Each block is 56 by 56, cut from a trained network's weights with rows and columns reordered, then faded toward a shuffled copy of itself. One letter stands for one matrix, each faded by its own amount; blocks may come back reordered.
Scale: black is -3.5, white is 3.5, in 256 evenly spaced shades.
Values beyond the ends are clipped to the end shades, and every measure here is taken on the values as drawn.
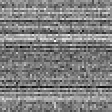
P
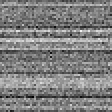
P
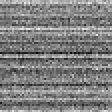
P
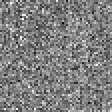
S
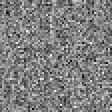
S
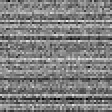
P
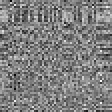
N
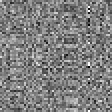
N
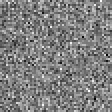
S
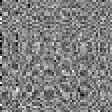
N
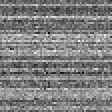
P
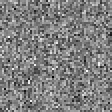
S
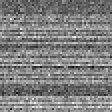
P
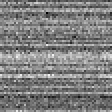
P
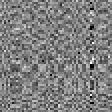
N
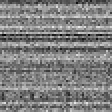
P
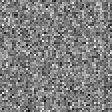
S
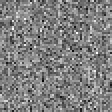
S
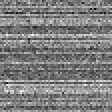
P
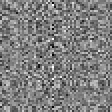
N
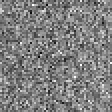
S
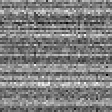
P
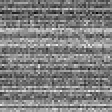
P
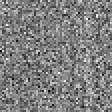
S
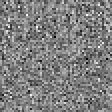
S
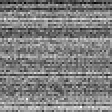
P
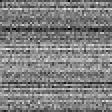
P
